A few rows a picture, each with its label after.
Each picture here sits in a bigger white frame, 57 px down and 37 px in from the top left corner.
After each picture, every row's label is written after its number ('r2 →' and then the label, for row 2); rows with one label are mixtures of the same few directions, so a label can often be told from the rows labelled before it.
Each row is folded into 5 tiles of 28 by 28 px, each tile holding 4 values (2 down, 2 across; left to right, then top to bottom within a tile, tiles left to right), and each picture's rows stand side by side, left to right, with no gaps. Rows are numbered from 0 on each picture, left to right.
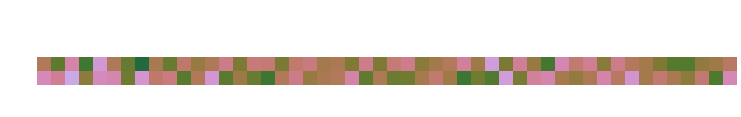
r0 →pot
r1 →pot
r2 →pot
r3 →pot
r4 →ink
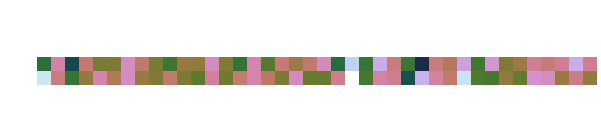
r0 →pot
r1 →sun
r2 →pot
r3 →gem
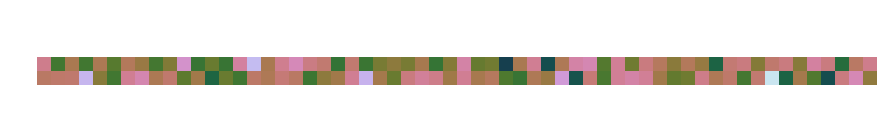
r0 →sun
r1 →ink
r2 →sun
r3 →ink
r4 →gem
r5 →pot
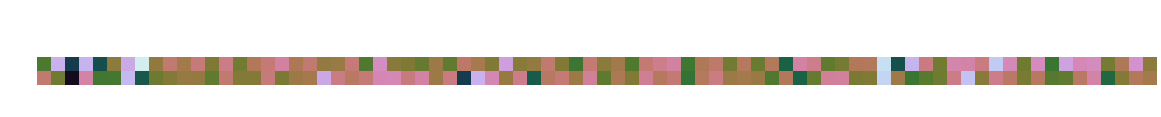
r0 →pot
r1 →pot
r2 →pot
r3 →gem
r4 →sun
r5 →ink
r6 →gem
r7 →sun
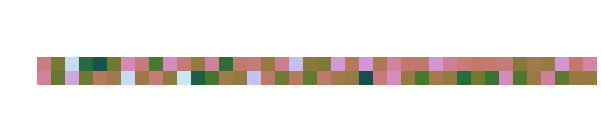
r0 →sun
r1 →gem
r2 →sun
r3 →pot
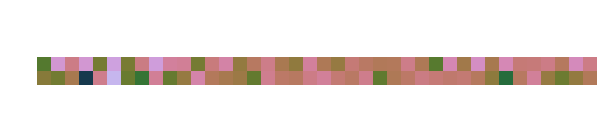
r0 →sun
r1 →gem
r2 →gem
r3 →sun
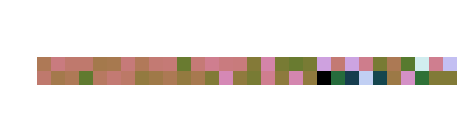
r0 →sun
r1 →ink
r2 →pot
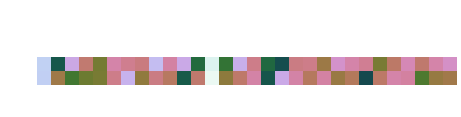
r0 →gem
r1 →pot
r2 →sun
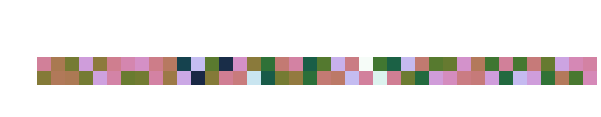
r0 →ink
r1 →gem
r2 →ink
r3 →ink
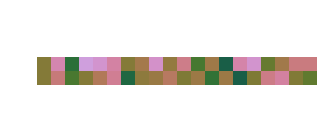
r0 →sun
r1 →ink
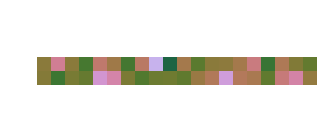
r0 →gem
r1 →sun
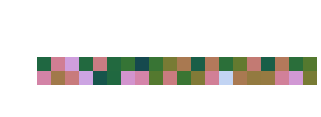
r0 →ink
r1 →sun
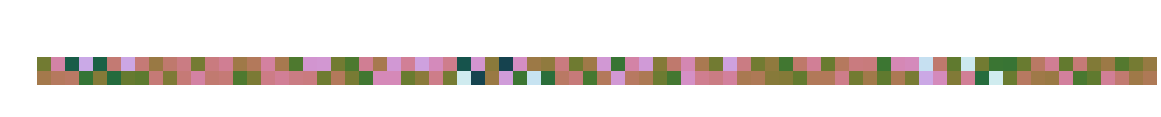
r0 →pot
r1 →gem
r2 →ink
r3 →gem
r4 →gem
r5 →ink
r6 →ink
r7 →ink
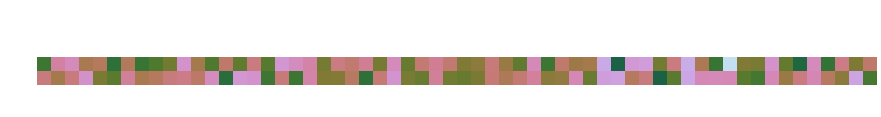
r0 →ink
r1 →ink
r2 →sun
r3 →sun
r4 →gem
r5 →sun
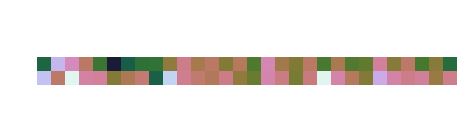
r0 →ink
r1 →sun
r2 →pot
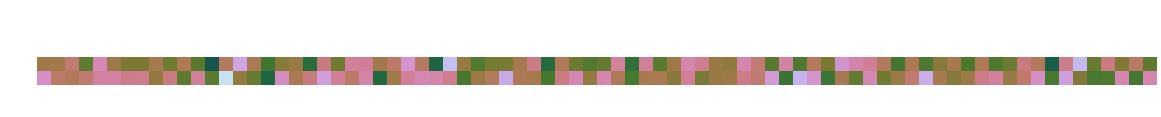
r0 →pot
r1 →sun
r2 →gem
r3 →sun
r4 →pot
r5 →ink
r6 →sun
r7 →sun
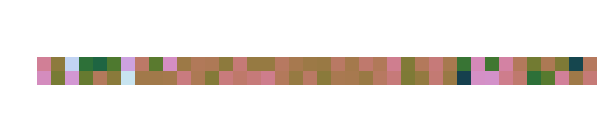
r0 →sun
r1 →pot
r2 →sun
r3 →gem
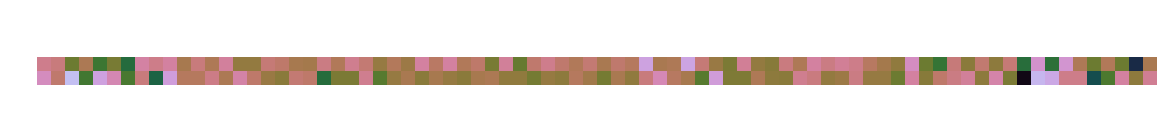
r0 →ink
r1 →ink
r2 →pot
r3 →pot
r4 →ink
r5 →ink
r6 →sun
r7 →gem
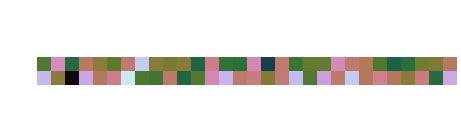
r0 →pot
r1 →sun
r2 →ink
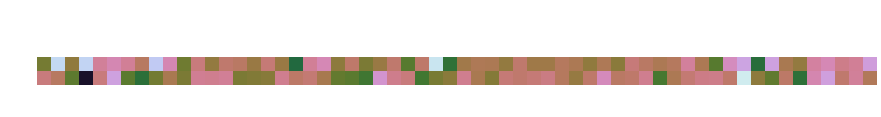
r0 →sun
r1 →gem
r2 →gem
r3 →pot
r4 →gem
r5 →gem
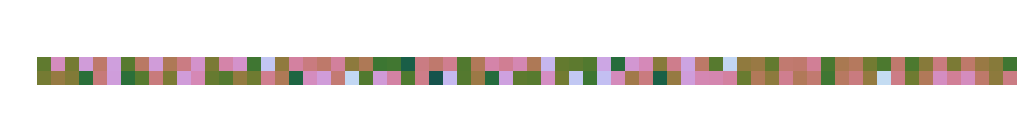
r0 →sun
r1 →sun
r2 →ink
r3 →ink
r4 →gem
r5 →sun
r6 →pot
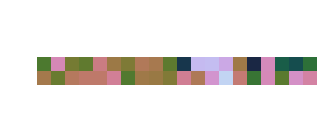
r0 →gem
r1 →ink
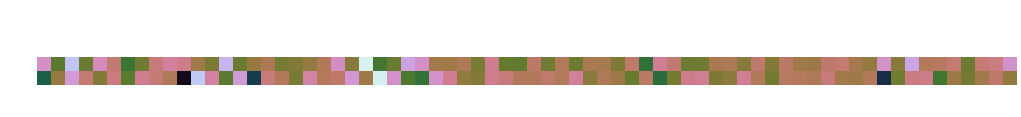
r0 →pot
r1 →gem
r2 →ink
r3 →sun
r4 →ink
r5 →pot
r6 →pot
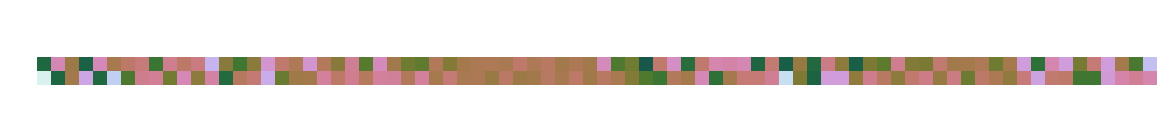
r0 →gem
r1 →sun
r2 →pot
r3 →ink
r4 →ink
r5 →sun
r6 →gem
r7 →gem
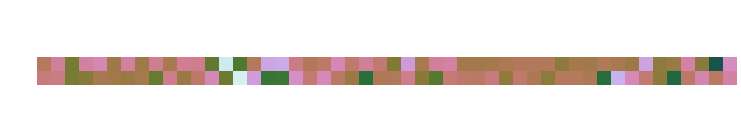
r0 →sun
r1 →ink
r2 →sun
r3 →pot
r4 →gem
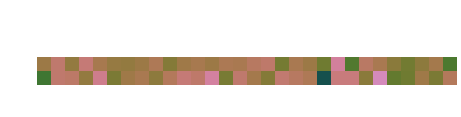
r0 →gem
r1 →pot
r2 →gem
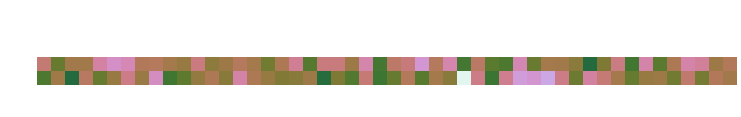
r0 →ink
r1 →gem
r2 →pot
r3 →pot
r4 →pot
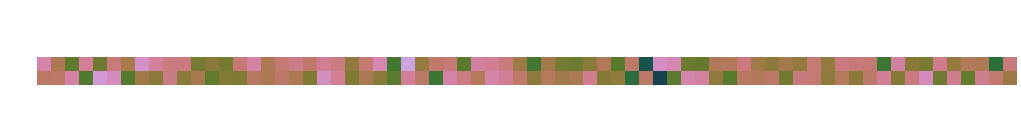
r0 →ink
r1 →ink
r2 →sun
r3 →ink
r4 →ink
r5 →ink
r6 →gem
